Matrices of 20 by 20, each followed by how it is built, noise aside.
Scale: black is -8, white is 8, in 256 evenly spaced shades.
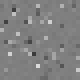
sparse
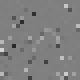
sparse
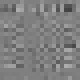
low rank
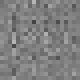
low rank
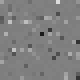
sparse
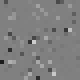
sparse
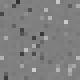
sparse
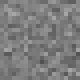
low rank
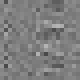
low rank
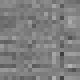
low rank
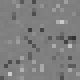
sparse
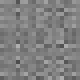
low rank
